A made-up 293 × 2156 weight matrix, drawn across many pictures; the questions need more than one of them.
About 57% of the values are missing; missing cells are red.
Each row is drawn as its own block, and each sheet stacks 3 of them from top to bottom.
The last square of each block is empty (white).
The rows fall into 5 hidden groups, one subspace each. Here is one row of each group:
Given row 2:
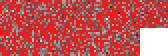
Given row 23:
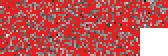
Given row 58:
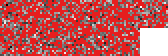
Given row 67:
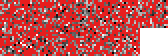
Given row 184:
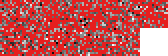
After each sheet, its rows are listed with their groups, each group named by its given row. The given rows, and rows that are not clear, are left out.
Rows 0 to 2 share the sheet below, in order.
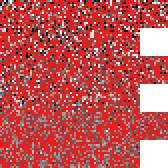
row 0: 2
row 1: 2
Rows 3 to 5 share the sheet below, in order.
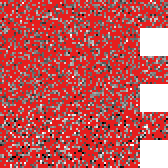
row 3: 23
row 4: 58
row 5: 58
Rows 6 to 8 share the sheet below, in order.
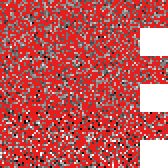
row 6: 58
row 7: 23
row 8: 58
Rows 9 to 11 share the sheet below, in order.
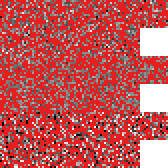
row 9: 2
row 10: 184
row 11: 2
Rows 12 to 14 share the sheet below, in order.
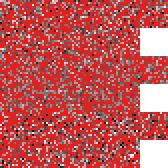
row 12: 23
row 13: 58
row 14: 2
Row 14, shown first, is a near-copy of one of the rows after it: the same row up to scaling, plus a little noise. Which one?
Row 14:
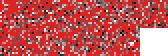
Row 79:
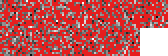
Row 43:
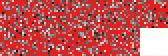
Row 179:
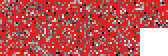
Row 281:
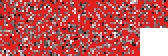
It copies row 179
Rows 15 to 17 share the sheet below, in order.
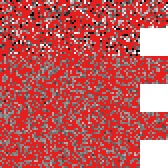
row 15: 2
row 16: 23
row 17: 23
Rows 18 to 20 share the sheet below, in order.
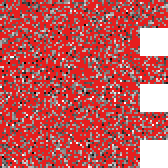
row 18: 67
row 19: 23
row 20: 184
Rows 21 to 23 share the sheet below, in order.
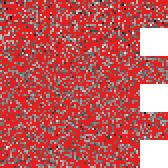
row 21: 23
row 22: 58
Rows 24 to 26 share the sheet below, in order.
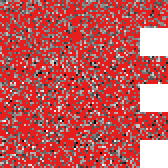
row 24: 67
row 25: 184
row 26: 184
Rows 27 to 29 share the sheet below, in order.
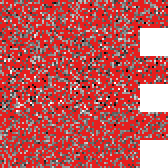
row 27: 58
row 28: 184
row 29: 23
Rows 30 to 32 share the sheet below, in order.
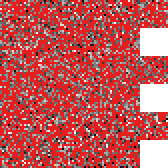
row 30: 67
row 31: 184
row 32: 58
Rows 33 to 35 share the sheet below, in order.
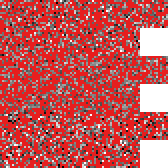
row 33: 2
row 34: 58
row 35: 67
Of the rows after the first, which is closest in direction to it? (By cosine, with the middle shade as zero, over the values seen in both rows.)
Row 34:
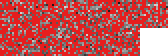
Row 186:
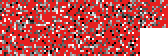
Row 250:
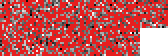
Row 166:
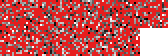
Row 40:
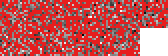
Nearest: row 40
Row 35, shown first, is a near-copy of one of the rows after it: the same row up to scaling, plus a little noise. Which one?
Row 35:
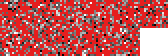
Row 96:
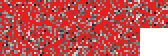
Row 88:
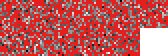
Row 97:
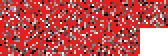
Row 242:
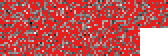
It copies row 88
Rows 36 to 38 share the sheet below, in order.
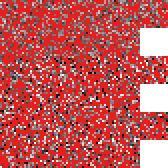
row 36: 58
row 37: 58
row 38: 184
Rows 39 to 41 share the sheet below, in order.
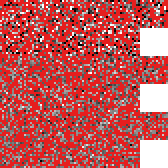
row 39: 2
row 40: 58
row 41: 58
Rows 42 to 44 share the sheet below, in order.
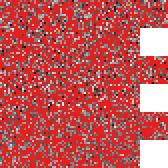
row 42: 2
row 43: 2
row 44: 23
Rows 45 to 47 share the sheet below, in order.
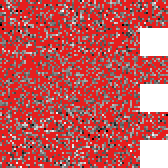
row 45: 23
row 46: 2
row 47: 2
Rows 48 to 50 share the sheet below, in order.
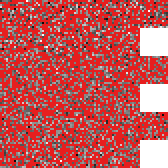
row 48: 23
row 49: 67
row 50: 184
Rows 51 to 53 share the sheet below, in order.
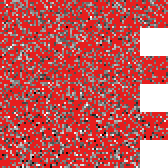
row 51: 58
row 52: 23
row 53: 184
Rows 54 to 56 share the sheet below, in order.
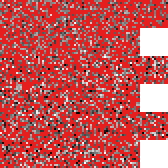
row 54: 2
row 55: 2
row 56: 23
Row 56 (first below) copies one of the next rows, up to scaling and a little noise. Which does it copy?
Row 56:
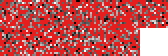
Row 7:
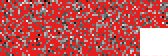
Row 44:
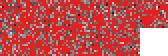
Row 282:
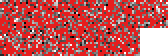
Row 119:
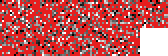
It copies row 7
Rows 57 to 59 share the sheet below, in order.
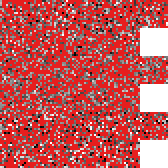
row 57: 67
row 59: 58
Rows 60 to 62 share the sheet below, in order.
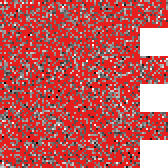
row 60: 23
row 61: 2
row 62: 2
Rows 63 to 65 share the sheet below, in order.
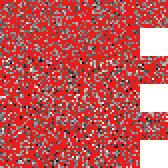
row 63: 67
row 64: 58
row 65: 67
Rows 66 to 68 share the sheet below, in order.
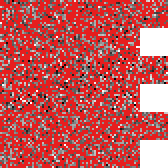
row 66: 23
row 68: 23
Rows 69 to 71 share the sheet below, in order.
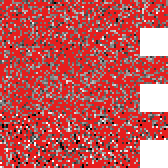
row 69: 58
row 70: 58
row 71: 184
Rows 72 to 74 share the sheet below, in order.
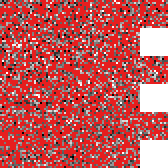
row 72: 58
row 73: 184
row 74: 23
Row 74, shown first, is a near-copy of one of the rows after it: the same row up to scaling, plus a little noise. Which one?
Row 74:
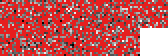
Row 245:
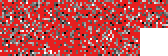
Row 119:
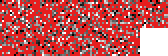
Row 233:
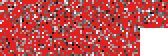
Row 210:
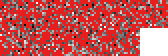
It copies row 233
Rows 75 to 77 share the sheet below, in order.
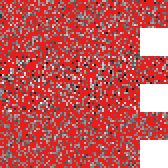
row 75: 2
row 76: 184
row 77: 23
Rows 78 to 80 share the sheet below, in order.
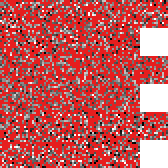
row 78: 23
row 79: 2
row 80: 58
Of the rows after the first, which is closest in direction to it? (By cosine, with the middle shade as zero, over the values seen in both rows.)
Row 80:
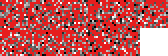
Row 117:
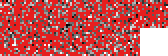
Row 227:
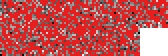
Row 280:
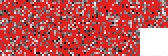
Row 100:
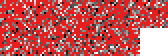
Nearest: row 280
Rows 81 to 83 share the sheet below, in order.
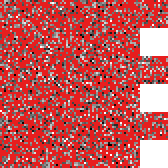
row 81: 2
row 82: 184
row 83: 2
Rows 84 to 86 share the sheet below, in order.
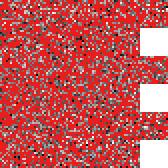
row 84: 58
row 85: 58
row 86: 58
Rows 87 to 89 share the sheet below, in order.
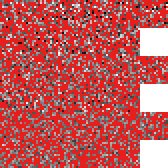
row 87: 67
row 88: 67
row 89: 2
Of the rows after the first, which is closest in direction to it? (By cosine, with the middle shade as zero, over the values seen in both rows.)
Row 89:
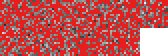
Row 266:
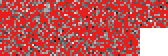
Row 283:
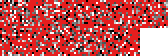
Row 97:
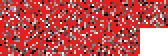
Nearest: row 283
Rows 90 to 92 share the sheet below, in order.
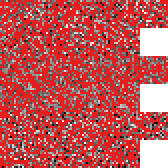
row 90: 58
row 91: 67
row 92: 2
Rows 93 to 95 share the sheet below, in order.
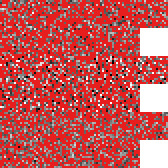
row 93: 2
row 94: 67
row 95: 184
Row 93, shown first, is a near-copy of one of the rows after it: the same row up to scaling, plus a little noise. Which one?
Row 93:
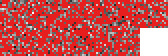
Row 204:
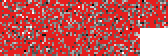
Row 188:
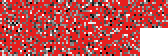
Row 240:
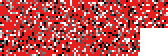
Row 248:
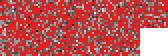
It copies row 188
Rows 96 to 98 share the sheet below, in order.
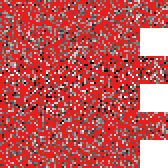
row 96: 67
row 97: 67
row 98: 67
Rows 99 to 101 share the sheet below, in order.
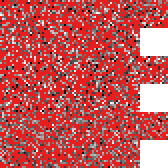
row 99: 23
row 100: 2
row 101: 58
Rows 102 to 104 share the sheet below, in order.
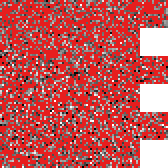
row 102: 2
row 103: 23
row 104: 184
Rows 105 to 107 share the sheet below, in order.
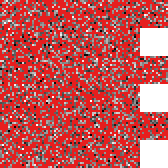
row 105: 58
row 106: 184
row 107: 184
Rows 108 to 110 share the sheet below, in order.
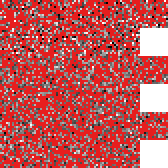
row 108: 2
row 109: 67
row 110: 58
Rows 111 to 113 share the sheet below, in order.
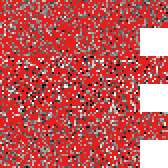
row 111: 2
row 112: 184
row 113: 23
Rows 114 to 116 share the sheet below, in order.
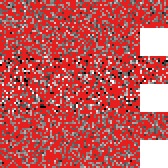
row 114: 184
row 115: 23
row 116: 58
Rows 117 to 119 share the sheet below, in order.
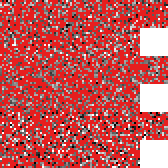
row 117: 58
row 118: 2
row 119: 23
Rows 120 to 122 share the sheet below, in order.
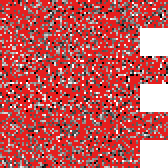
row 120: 23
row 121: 2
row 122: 58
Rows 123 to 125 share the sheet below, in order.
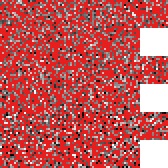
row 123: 184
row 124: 58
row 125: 67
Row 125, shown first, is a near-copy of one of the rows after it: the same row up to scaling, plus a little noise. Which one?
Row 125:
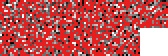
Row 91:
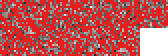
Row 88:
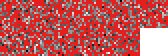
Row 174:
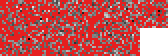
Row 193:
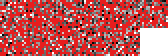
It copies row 193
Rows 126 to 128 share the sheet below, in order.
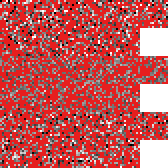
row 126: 67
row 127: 2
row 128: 58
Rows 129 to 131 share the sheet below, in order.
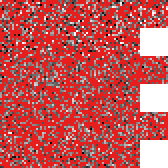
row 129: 184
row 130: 23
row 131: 58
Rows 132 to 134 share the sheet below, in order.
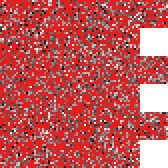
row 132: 67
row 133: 67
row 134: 67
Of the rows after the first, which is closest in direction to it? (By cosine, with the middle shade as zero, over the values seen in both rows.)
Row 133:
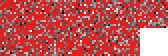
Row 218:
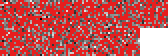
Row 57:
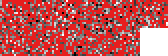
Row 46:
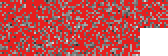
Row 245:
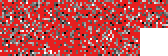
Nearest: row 57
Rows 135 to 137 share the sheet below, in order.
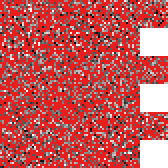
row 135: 2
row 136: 2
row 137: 58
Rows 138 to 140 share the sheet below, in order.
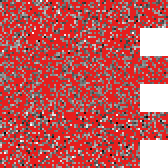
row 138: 2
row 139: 2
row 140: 58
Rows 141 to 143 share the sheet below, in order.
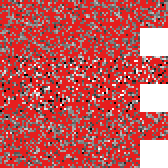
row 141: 23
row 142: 58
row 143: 58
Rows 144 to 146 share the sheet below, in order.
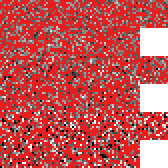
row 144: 58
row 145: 58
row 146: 184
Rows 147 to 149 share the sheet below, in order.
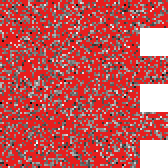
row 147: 67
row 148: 67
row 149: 2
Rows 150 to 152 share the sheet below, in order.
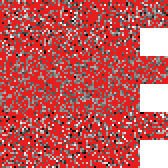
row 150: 67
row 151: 23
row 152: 23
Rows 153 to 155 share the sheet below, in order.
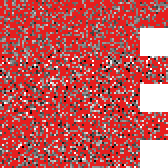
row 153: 184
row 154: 2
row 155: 2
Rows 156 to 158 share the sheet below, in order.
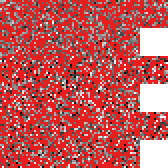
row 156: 184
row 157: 58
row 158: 23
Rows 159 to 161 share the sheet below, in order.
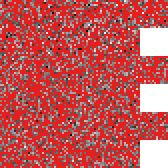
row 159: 58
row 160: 184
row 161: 67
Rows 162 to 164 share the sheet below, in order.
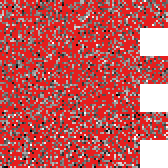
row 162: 2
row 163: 23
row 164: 67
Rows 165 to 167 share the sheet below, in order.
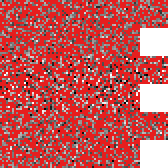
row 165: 67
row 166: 23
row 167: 2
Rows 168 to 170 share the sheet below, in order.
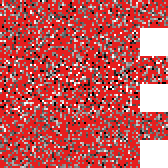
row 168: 58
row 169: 2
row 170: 23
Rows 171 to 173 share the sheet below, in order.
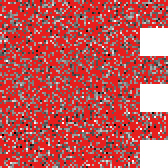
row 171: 58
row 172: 58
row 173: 67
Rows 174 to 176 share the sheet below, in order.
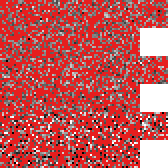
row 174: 67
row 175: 58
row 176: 58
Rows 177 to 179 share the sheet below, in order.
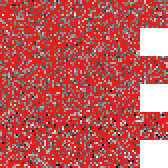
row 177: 2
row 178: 184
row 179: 2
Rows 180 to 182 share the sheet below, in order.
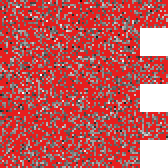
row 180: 67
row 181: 67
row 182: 67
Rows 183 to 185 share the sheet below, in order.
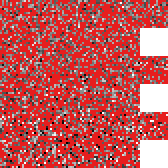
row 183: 67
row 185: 67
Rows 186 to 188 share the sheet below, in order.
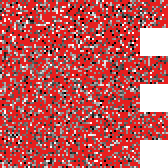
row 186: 23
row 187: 2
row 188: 2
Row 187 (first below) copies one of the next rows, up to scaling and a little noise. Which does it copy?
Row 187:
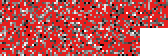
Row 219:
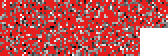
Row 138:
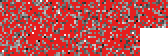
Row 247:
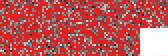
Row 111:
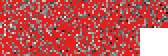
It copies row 247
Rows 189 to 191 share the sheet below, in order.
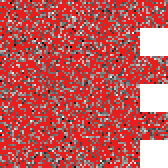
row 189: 58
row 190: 23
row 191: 23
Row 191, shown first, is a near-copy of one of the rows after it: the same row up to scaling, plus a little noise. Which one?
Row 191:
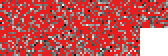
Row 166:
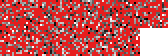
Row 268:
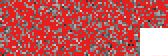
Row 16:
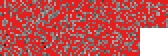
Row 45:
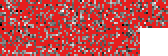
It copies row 268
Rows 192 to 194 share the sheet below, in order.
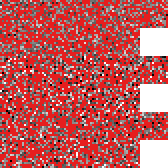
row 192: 184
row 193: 67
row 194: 184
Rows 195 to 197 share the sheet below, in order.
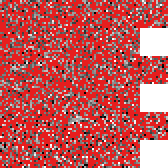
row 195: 2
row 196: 2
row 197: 184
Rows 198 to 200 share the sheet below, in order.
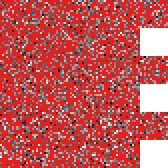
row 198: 2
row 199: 2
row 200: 58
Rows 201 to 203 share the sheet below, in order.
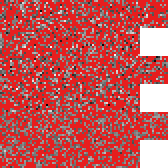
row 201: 2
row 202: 184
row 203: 184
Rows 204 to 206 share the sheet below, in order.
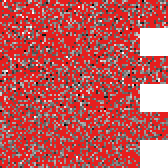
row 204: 2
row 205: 184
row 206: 67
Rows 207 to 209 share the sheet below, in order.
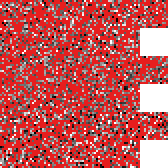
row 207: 58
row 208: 23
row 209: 67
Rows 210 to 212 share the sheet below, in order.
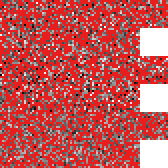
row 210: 23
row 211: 184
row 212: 58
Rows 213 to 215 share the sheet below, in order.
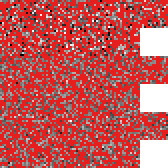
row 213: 23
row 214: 58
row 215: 23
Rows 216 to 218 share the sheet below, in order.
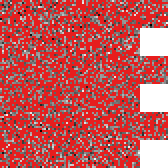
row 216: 184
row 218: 67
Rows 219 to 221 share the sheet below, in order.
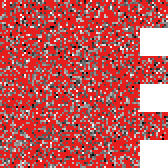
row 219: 2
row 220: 2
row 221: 58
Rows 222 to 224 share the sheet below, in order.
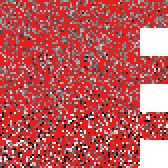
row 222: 67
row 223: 67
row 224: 2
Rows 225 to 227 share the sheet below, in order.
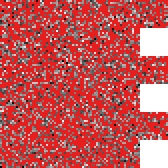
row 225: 23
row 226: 23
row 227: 184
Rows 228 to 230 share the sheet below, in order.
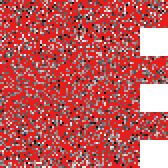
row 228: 58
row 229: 58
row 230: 67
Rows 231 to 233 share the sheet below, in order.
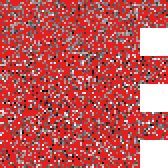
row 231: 67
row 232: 2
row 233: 23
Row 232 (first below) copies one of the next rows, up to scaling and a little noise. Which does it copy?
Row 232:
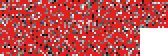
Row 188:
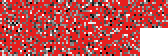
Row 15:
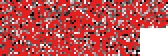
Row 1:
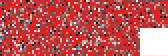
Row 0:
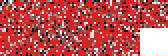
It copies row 0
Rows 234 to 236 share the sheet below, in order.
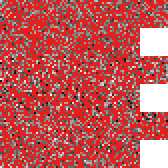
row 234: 67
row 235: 184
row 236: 23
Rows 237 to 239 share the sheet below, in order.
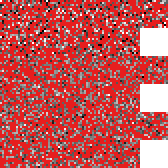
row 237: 67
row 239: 184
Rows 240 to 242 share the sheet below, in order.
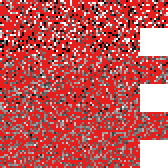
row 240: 2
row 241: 58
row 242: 67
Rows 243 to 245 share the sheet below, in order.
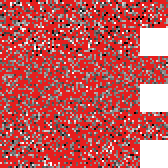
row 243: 67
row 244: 58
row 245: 23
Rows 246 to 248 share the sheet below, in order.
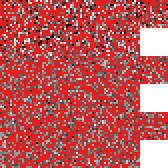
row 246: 58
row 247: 2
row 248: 2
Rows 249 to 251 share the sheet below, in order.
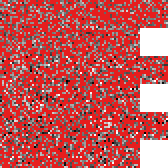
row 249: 184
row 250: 58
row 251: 58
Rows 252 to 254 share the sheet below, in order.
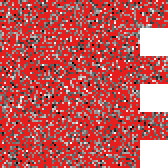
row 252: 67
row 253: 184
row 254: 23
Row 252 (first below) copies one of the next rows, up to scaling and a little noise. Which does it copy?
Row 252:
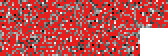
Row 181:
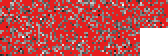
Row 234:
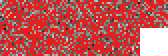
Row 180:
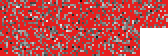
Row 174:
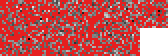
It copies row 234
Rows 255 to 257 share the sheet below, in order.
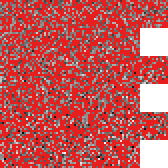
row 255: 67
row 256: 23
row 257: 2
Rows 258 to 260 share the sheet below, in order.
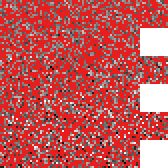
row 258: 2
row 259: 58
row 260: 58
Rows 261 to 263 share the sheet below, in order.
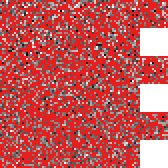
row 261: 67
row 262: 2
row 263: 23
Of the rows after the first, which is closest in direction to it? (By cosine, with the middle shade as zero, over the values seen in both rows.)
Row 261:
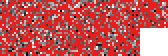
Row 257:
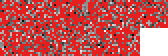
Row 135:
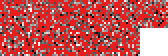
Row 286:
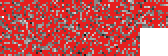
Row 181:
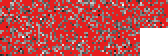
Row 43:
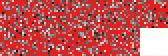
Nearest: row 286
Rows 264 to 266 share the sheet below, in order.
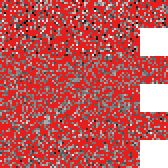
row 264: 67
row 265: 2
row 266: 2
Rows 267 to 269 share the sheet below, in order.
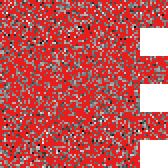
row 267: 184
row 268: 23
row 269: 67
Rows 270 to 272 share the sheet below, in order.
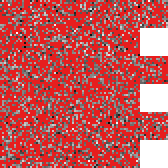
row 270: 2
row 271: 67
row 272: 58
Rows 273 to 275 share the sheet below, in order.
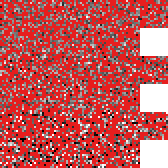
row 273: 23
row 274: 2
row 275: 184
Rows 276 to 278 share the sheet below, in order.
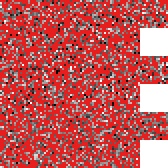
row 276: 58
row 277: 67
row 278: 23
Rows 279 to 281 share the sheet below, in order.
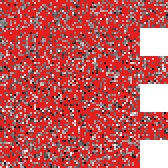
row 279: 67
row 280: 67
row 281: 2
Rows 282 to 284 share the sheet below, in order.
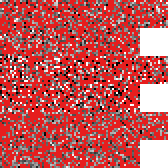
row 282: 23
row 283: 23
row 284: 23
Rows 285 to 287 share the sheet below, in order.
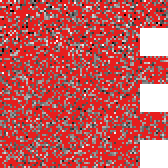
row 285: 2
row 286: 67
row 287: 58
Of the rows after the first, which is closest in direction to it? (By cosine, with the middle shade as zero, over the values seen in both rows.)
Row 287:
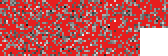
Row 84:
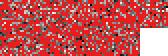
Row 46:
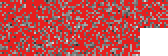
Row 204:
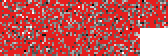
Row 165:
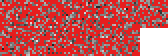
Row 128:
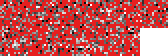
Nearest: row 128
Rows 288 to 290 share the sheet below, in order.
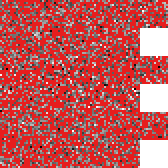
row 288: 58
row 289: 184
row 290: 2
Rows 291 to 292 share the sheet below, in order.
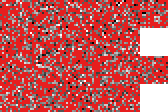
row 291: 58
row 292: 184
